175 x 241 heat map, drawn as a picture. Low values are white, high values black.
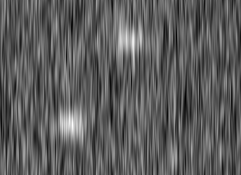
Grain: streaks running down. Mirror symmetry: none. Dips: two. Slope: none.
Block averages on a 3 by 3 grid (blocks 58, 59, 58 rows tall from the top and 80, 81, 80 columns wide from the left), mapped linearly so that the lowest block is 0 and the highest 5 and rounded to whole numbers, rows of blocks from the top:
4 0 5 / 3 4 5 / 2 3 4
